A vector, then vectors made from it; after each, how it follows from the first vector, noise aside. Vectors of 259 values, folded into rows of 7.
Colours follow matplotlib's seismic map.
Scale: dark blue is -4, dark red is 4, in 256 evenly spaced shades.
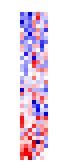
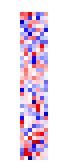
sign-scrambled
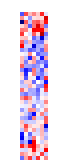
wrapped around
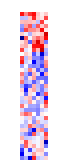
wrapped around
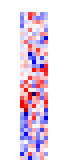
wrapped around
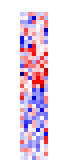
wrapped around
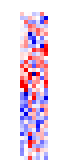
wrapped around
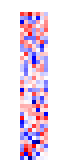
sign-scrambled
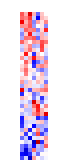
negated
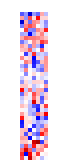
sign-scrambled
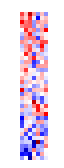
negated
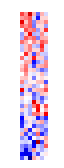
negated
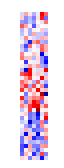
wrapped around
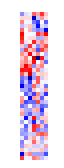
wrapped around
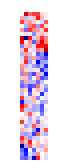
wrapped around
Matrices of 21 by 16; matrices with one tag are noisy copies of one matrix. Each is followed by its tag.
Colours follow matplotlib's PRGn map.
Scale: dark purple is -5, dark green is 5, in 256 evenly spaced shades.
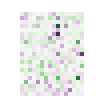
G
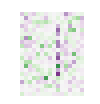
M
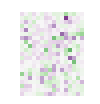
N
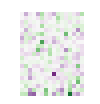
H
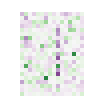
M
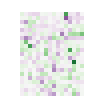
N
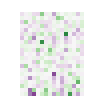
H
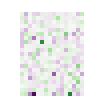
H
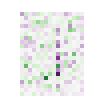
M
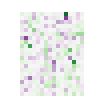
N
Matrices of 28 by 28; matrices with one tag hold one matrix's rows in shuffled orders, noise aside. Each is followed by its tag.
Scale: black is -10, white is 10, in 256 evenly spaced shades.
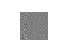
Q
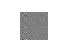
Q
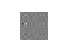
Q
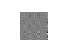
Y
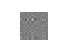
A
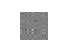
A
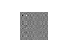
Q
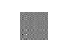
Q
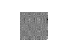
Y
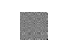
Y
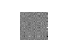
Y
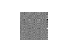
Y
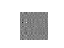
Q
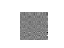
Y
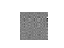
Y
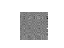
Y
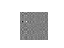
Q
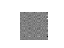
Y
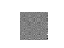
Y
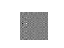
Q
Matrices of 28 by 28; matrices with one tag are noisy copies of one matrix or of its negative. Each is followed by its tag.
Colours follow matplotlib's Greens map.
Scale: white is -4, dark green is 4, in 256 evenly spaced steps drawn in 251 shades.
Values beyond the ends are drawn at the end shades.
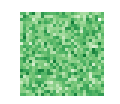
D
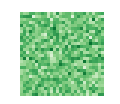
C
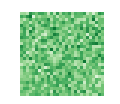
C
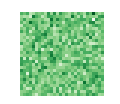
C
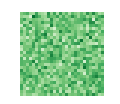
C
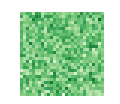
D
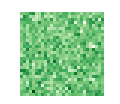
D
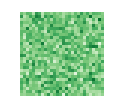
D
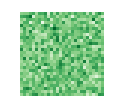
C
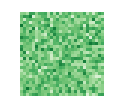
C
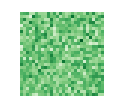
C
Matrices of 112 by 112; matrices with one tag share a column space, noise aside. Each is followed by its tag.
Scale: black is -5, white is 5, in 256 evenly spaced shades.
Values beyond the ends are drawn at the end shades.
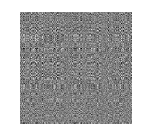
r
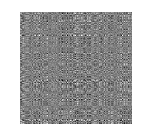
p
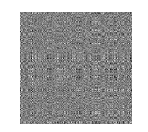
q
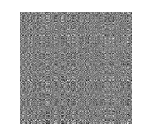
p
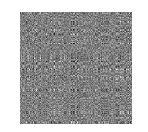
q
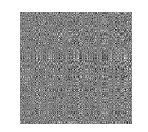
q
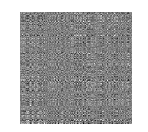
p
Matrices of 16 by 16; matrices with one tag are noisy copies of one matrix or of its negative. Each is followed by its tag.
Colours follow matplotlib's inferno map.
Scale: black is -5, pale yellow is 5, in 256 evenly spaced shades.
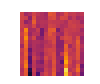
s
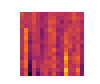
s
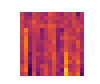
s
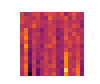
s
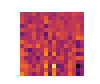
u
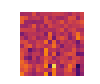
u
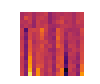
s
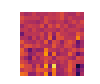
u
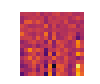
u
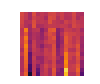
s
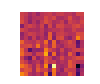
u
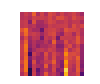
s
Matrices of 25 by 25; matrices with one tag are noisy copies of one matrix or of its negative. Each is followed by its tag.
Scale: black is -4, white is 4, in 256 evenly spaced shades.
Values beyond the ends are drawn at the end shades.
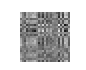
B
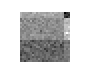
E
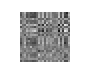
B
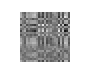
B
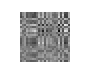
B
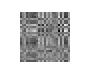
B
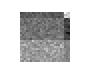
E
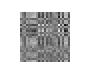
B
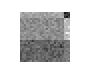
E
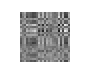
B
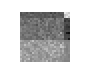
E
